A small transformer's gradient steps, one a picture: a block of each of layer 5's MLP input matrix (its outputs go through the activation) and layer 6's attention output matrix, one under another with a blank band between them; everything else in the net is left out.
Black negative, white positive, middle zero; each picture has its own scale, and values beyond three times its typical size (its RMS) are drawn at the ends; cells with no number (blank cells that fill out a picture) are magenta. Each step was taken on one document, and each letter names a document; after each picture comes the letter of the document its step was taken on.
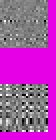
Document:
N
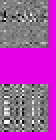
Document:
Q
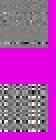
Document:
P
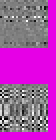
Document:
Q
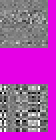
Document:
P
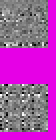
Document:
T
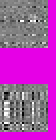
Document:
Q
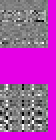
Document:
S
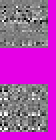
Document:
P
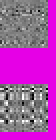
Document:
T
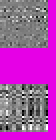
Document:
N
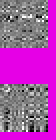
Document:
S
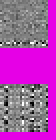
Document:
S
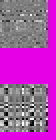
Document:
S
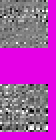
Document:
N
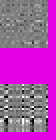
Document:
S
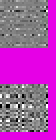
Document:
N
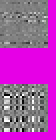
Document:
P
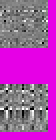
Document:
S
